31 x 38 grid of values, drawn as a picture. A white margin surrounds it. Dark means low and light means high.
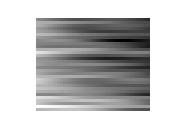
Histogram: bell-shaped. Slope: up to the bottom left. Grain: streaks across. Ninth with the highest average: bottom left. Average level on the scale: 50%. Ninth with the lowest average: top right.
